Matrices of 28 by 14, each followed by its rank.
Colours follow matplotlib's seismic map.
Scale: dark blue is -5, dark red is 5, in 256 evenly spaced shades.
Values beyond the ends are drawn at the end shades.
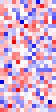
full rank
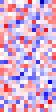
full rank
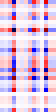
one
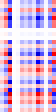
one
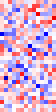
full rank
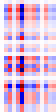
one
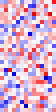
full rank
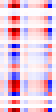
one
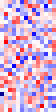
full rank
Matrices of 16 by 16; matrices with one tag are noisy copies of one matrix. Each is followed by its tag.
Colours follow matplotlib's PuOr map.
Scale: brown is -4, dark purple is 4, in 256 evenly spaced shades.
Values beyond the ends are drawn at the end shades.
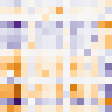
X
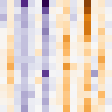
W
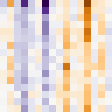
W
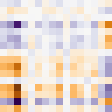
X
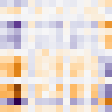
X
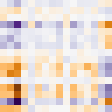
X
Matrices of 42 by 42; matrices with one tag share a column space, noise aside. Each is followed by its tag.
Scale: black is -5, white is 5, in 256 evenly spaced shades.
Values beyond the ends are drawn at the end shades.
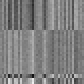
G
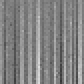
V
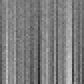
V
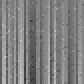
V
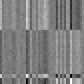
G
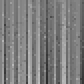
V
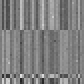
G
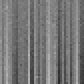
V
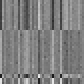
G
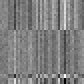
G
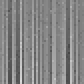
V
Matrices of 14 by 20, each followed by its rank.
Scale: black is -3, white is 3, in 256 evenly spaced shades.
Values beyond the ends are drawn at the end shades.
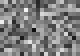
full rank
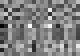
three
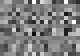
three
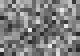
full rank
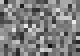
full rank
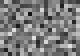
full rank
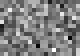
full rank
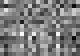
three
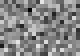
full rank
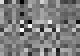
three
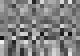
three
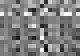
three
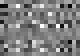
three
